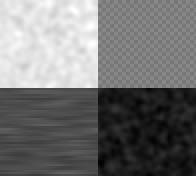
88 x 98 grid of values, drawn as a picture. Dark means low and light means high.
It is made of 2 by 2 panels. Panel 1,1: very high, blotchy, faint in contrast. Panel 1,2: middling, checkered, faint in contrast. Panel 2,1: low, streaked across, faint in contrast. Panel 2,2: very low, blotchy, faint in contrast.
